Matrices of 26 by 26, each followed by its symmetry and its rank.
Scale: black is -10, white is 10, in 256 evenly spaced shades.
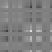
symmetric, rank one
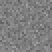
neither, full rank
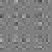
antisymmetric, rank two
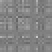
symmetric, rank three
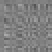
antisymmetric, rank two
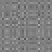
antisymmetric, rank two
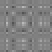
symmetric, rank one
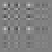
symmetric, rank one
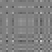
symmetric, rank one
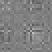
symmetric, rank three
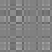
symmetric, rank one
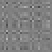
antisymmetric, rank two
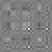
symmetric, rank three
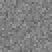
neither, full rank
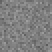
neither, full rank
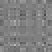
antisymmetric, rank two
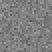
neither, full rank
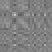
symmetric, rank three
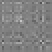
symmetric, rank three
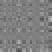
antisymmetric, rank two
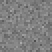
neither, full rank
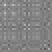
symmetric, rank three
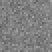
neither, full rank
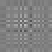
symmetric, rank one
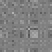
symmetric, rank three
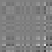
symmetric, rank one
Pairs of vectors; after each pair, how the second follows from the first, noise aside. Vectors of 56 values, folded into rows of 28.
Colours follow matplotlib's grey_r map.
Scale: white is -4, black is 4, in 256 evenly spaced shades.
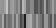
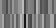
sign-scrambled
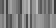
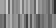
sign-scrambled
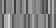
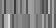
copied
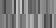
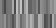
copied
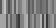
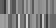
sign-scrambled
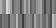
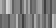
copied
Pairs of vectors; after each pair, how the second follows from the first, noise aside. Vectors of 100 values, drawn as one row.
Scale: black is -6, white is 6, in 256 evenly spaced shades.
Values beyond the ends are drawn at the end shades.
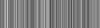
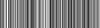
scaled up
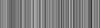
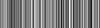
scaled up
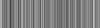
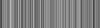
negated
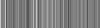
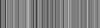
negated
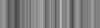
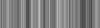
reversed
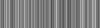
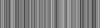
negated
